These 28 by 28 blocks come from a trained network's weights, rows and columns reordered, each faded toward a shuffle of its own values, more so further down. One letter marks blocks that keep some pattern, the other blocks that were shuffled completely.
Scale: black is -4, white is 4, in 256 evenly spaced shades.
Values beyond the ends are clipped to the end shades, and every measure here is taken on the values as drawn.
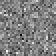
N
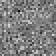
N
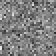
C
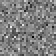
C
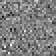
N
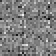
N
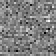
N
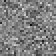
N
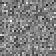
C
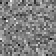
C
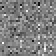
N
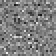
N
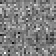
N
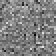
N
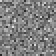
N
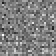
N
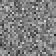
N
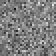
C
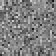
C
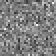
C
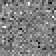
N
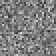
C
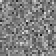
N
